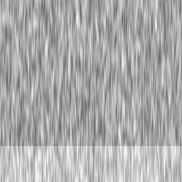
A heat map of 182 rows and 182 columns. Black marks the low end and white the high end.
Grain: streaks running down. Seam: horizontal, 80% of the way down, the bottom part higher. Average level on the scale: 70%. Histogram: bell-shaped.
